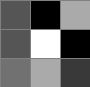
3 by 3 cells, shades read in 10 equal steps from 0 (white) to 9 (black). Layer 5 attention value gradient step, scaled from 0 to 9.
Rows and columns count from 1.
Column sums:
17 12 19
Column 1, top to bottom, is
6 6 5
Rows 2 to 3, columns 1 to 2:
6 0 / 5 3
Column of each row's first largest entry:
2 3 3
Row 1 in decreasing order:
9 6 3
